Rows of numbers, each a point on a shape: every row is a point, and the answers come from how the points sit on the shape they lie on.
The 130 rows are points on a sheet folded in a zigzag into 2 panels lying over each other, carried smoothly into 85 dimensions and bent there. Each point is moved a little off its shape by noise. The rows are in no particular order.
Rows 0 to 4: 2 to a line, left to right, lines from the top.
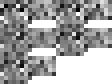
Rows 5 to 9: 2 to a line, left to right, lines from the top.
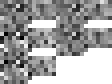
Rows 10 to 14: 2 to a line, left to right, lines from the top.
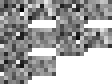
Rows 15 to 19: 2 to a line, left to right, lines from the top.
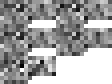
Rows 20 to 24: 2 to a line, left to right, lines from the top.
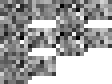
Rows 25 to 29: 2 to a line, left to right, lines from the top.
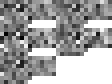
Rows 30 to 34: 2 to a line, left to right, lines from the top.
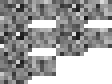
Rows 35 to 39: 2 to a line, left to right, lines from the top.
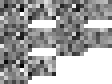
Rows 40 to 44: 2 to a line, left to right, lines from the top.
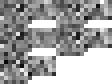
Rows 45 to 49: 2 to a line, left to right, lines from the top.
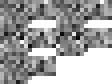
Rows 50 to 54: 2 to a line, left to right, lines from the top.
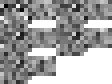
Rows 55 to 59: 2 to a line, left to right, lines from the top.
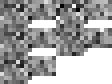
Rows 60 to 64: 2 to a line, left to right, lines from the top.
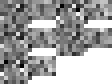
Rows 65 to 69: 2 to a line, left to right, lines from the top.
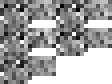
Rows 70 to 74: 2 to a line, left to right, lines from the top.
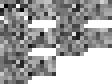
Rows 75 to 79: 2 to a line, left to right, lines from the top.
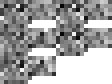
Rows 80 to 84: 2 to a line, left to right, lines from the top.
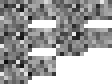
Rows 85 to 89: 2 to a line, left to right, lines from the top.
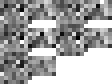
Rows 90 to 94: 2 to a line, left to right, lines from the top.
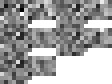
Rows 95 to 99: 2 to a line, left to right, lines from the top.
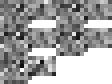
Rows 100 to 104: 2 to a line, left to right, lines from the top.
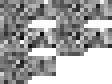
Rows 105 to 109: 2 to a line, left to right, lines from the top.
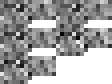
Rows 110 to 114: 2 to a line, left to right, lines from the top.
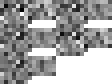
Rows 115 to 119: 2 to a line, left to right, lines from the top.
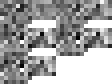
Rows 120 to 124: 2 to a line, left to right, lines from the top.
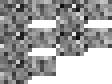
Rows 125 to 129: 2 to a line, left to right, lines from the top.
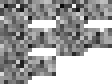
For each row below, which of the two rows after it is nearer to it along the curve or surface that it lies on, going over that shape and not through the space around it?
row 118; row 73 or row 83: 73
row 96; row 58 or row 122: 58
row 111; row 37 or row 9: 9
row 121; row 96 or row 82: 96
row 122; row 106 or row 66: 106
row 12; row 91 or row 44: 91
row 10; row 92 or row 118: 118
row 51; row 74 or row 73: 74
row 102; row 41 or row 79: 41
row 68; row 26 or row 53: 26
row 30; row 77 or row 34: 34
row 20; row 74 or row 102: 74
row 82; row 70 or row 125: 70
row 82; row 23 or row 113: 23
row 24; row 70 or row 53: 53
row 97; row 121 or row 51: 121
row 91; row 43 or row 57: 43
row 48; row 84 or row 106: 106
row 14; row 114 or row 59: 114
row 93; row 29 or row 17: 29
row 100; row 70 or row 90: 90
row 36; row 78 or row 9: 78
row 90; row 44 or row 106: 44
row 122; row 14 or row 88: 14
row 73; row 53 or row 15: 53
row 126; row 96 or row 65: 96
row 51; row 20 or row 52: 20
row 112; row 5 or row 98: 98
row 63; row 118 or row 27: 118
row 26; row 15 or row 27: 15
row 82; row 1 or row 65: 65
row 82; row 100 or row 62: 100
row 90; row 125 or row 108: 108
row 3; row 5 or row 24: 24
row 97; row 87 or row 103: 103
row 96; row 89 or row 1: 1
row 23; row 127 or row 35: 35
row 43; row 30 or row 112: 112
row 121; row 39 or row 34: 39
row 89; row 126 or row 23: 23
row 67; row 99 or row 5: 99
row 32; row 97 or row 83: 83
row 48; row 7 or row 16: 7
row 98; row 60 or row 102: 60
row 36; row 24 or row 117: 24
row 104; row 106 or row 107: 106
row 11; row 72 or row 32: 72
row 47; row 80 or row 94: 80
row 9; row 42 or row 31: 31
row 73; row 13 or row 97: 13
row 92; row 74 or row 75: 74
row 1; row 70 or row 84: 84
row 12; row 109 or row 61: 61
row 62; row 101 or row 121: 121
